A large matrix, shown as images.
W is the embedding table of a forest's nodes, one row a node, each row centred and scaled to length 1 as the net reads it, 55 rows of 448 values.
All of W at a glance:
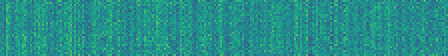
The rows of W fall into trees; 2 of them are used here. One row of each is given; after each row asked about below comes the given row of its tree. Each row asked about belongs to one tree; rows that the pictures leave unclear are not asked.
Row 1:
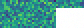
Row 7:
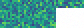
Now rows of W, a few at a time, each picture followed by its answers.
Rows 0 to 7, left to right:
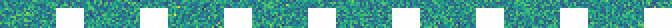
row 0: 1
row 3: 7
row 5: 1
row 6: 7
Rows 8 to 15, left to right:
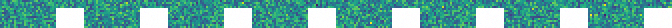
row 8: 1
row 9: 7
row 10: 1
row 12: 7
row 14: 1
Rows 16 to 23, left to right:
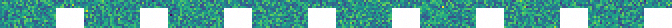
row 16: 1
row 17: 7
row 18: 7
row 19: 1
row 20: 1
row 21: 1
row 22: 7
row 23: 7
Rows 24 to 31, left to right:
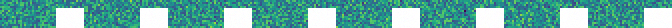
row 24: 1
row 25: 7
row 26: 7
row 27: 1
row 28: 7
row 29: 1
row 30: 1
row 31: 7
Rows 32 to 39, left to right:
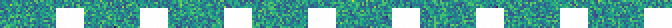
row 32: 1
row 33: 1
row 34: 7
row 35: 7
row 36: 1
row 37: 1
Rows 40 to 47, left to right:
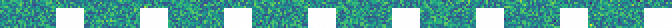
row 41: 1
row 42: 7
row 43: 1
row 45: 1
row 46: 1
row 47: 7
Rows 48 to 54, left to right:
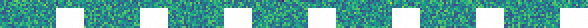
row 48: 7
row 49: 7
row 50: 1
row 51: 1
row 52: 7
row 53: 1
